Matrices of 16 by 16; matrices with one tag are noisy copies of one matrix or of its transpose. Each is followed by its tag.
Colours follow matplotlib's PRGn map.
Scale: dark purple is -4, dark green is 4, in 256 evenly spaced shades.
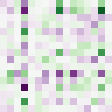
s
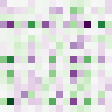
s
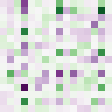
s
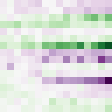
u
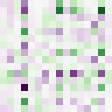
s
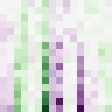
u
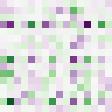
s
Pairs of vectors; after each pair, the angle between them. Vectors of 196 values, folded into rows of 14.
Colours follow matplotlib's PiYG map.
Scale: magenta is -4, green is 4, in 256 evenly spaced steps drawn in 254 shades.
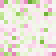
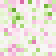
partly aligned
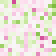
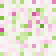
orthogonal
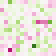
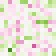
nearly opposite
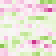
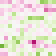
nearly parallel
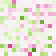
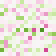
orthogonal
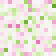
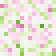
orthogonal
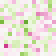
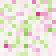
nearly parallel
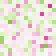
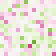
partly opposed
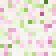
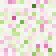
orthogonal
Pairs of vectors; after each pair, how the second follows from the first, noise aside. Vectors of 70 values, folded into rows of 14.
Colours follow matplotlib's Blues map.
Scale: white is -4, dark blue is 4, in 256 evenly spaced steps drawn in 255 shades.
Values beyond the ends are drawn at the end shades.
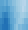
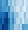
scaled up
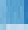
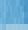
shrunk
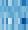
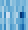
wrapped around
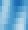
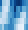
scaled up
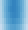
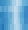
wrapped around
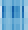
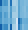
wrapped around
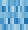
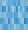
shrunk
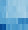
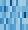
shuffled
